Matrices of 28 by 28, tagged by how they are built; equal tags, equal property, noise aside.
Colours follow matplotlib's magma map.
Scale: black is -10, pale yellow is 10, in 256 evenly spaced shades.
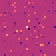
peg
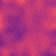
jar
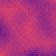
jar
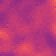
jar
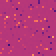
peg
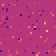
peg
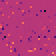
peg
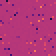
peg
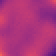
jar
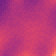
jar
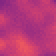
jar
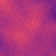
jar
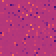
peg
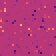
peg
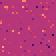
peg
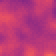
jar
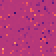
peg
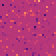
peg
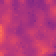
jar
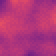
jar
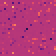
peg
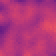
jar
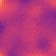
jar
